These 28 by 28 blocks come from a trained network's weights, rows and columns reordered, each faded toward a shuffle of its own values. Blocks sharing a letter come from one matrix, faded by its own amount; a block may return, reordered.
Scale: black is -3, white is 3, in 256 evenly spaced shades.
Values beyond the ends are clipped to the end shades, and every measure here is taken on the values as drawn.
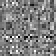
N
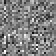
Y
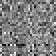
N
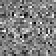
N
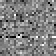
Y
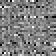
N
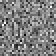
Y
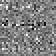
Y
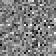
N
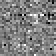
Y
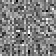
Y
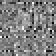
N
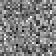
Y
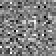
N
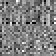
N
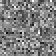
Y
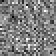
Y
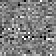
Y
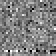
Y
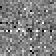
Y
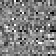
N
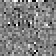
Y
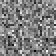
Y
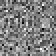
Y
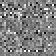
N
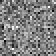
Y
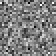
Y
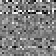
N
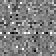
Y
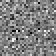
Y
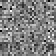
Y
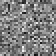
Y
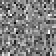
Y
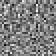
Y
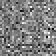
Y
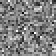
Y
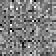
Y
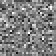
Y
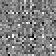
Y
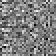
Y
